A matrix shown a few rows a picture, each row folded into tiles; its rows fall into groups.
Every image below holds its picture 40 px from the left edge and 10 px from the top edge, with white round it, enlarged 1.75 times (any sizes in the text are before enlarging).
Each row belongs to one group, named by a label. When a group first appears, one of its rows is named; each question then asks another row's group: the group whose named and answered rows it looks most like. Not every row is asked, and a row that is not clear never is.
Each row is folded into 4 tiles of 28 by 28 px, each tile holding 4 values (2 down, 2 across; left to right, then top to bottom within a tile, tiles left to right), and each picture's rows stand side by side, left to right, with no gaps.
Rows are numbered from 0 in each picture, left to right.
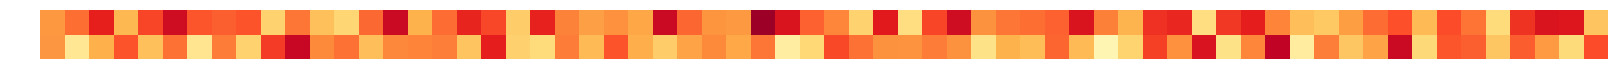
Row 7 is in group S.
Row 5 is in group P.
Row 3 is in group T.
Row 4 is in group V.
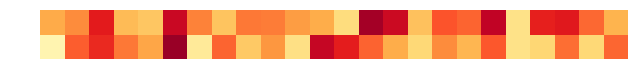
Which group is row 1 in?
T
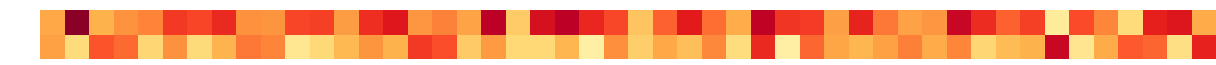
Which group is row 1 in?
P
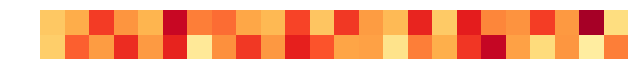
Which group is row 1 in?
V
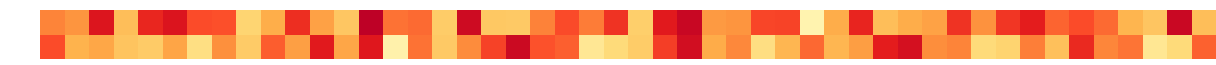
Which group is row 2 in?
T
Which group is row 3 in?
S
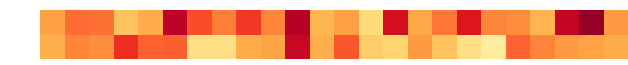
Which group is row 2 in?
T
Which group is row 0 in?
T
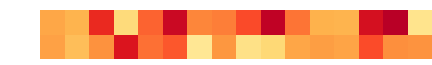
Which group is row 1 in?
T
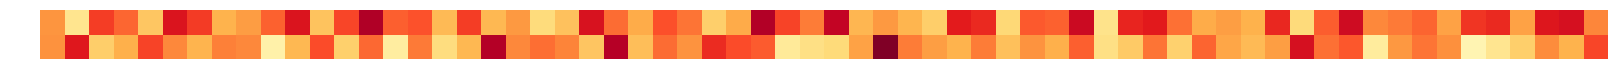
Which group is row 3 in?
T
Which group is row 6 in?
V
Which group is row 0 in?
P
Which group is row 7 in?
P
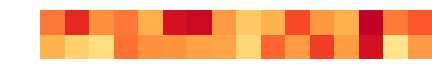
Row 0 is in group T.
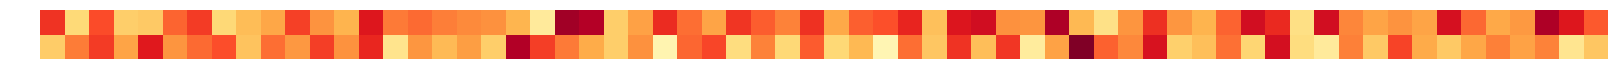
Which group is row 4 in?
P
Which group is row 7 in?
T
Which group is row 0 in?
S
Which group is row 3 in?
V
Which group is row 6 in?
V
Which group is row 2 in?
T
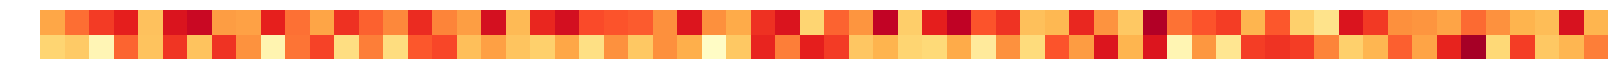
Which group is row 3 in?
P
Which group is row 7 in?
S
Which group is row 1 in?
V
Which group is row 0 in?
P
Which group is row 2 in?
V
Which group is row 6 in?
S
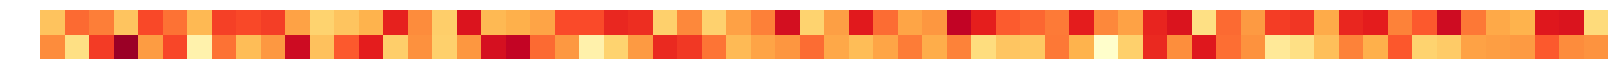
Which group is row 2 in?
T
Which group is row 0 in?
V
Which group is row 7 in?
T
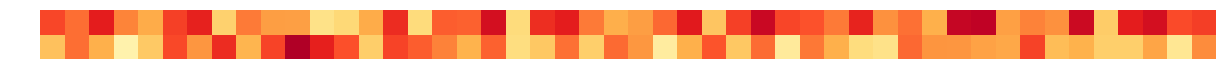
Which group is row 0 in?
P
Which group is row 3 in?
V
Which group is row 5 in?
V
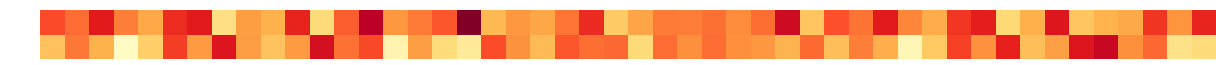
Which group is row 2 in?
T
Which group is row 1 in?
V
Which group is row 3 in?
S
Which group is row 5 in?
T
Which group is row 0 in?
P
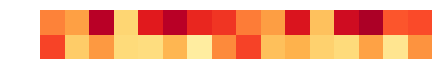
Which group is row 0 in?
V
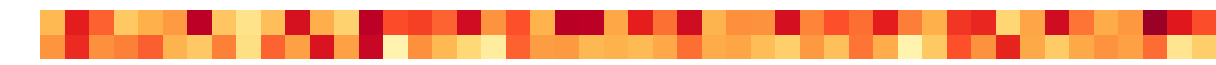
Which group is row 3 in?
S
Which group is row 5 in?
T
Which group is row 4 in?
P
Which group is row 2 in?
T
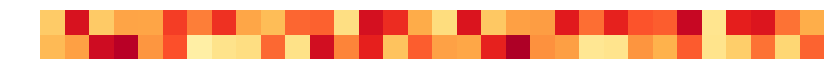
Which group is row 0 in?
T
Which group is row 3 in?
V
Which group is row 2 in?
T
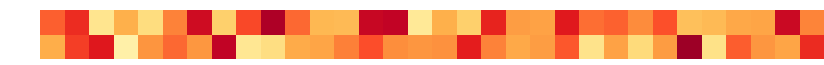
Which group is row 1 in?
T
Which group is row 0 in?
S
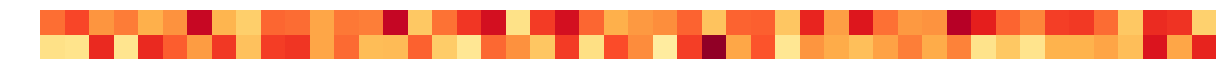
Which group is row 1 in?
S
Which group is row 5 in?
P
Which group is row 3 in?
V
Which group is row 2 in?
V
